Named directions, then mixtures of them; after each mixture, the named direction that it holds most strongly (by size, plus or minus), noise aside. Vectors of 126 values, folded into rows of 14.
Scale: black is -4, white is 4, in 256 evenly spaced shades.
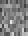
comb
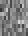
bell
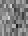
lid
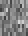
bell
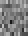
comb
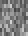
comb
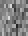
lid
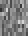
bell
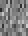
bell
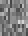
bell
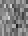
lid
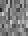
bell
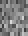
comb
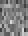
comb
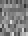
comb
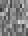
bell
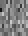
bell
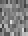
comb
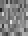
comb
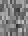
lid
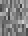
bell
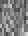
comb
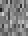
bell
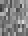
bell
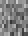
comb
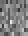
comb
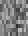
lid
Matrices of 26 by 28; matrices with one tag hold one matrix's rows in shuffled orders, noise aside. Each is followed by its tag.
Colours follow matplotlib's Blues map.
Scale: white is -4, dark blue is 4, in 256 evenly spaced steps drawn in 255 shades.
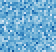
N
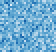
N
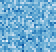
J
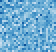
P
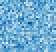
J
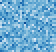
P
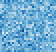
J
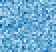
P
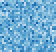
N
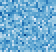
P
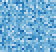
J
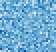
P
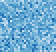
N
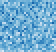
N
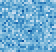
J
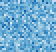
N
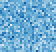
N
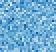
N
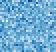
J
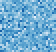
P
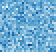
J
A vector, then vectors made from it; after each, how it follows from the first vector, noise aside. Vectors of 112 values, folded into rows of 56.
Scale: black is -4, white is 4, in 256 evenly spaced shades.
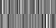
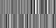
wrapped around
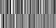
wrapped around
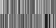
sign-scrambled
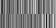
sign-scrambled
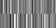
wrapped around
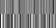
wrapped around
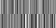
wrapped around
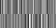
wrapped around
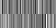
sign-scrambled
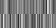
wrapped around
